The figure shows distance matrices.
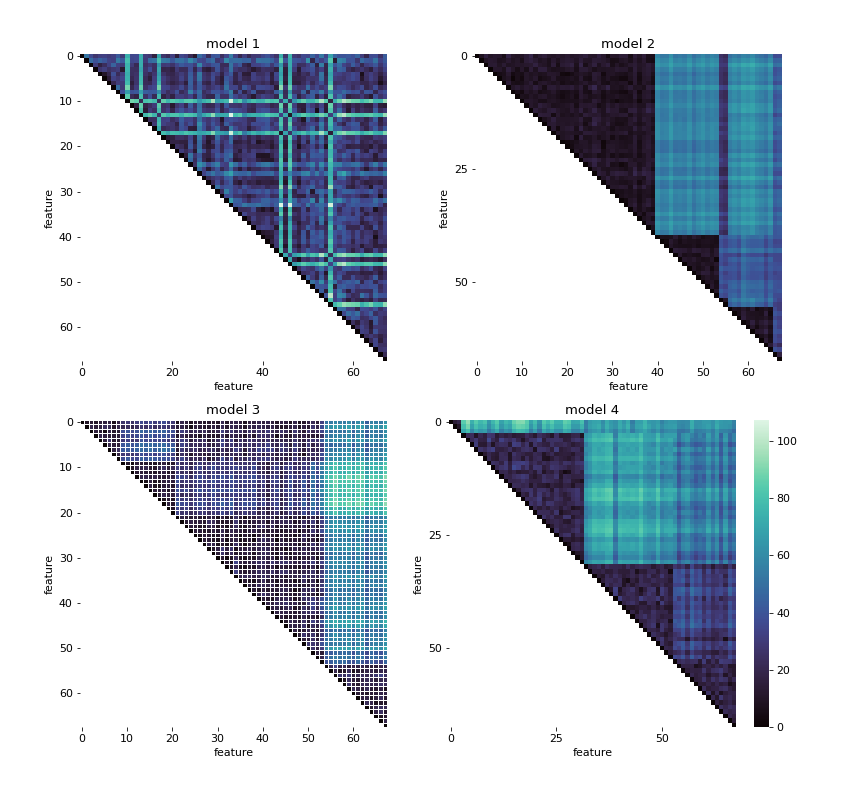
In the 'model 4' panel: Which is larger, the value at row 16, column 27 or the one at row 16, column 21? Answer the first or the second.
the second
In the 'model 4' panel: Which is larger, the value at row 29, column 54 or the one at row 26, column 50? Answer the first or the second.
the second
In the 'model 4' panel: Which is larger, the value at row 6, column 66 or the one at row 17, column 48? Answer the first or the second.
the second
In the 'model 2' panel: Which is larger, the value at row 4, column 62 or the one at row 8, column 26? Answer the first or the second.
the first
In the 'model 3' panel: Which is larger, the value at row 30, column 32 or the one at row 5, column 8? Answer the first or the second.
the second
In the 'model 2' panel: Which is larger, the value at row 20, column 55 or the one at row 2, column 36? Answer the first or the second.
the first
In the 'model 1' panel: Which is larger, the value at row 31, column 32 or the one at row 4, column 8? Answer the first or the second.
the first
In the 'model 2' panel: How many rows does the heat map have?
68
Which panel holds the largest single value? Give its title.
model 1
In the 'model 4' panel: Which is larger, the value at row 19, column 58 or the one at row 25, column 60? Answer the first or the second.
the second
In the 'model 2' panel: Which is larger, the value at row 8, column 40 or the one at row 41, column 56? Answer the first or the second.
the first
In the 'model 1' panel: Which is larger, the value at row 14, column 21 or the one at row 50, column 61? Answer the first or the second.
the second
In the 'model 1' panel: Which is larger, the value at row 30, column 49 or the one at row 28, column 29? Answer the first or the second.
the first
